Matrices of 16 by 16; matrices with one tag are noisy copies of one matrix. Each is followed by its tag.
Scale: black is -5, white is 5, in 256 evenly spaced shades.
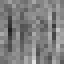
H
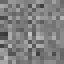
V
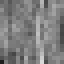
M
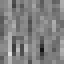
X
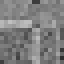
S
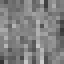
M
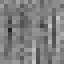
H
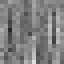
H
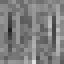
H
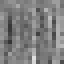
H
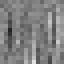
H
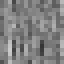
X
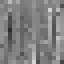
H
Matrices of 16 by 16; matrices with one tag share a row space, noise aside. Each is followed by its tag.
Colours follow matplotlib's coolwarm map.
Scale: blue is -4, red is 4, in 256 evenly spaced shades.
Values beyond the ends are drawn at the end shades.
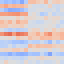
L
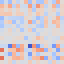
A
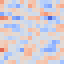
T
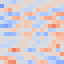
T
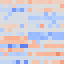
L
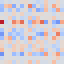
A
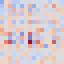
A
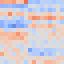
L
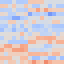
L
